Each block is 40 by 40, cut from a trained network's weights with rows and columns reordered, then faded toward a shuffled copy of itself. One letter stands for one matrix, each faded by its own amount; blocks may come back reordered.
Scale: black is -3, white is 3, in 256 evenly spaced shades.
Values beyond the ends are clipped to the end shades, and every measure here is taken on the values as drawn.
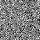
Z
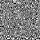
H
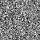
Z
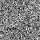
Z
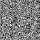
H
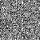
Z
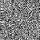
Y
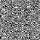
H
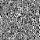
Y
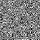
H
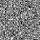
Y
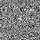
H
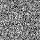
Z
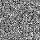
Z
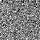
Z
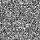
Z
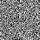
Z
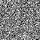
Z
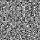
Y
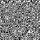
H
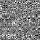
H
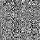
H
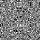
Y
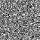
Z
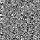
H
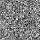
Z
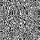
Y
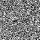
Z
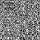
Y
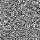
Y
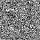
Z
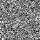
Z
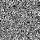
Z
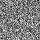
Z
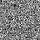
Z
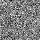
Z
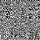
H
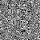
Y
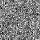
Z
